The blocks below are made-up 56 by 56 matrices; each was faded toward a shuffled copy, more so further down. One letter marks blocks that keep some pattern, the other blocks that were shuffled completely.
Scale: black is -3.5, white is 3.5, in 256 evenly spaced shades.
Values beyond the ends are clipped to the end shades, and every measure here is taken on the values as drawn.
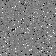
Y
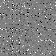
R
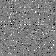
R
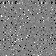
R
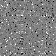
R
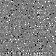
R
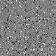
R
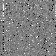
R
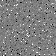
Y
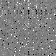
R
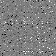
R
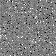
Y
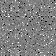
R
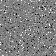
Y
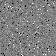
Y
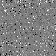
R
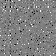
R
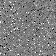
Y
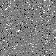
R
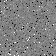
Y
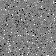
Y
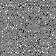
R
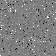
Y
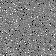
Y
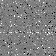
R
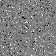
Y
